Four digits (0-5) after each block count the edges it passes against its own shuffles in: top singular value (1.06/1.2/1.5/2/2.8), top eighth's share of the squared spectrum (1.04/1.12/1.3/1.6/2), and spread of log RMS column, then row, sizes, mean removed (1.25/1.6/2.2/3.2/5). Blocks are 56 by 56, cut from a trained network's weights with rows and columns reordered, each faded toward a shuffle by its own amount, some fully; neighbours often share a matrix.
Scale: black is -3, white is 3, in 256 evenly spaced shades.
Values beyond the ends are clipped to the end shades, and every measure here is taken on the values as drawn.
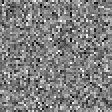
2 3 1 1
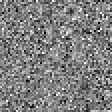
1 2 0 1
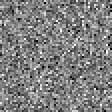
0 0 0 0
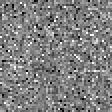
0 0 0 0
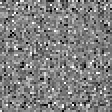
2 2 0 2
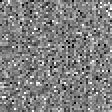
1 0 0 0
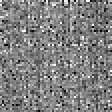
2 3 0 3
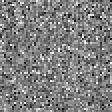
0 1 0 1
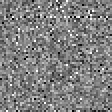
2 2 0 1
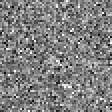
1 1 0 0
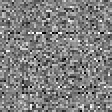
3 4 1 2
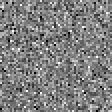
0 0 0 0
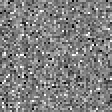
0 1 0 1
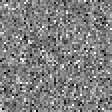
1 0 0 0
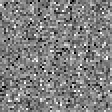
0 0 0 0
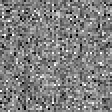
2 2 0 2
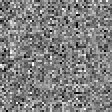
2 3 2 1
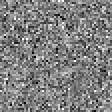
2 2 0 0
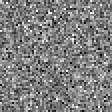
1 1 0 0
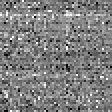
3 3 2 2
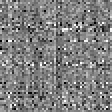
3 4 0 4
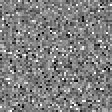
0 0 0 1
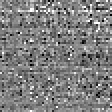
3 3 2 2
